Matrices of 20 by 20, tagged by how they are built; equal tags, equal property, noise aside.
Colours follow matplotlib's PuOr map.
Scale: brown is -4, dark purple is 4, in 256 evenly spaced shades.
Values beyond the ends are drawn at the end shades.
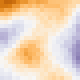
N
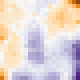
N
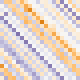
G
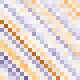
G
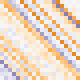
G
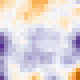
N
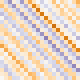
G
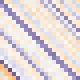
G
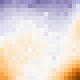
N
